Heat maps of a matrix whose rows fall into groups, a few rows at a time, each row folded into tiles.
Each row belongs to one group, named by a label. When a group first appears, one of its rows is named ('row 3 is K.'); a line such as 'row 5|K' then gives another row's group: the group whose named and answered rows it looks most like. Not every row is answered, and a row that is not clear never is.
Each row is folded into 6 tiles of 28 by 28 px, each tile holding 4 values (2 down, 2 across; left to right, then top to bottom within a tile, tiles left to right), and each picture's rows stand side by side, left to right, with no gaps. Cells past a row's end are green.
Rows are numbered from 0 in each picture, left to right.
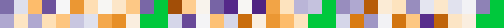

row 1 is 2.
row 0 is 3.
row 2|3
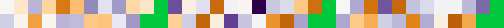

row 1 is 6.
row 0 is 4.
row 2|3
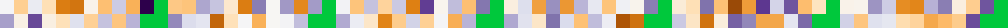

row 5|4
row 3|3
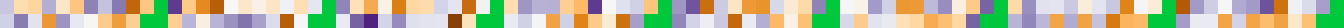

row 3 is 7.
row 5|4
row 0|6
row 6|2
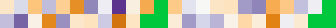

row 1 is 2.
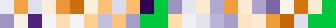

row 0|4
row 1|6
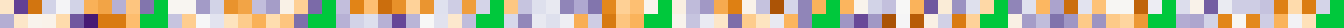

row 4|7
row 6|3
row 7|2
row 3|2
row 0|3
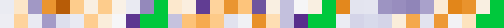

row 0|4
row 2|2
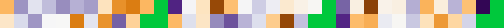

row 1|6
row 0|2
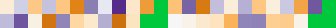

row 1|3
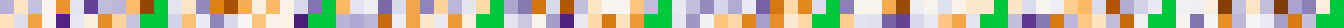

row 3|3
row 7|7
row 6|7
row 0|6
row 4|2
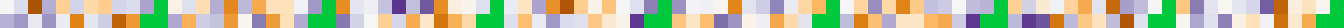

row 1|3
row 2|2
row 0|3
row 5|4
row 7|2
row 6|7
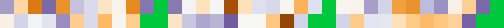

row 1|6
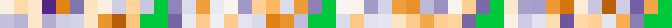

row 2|4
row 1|3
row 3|7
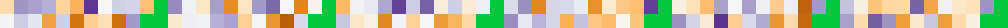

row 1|6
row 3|3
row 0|7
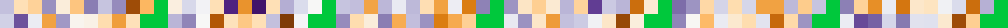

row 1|7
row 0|6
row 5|6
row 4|3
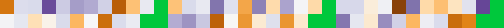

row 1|7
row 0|2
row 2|3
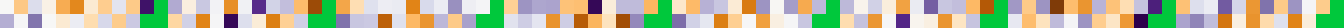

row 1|6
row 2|7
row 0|4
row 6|4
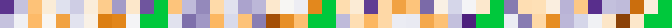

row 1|2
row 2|4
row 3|6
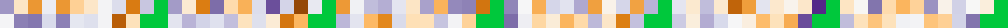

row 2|7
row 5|4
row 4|4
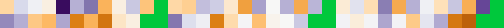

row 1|4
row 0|2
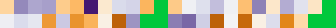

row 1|7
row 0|7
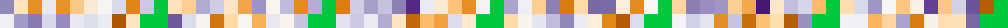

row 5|7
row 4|7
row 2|2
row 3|6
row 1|4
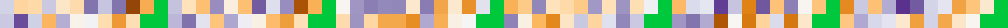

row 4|7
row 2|2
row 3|4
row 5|2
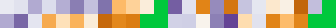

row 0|2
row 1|3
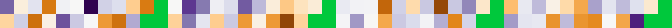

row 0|6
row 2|7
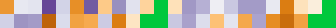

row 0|7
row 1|2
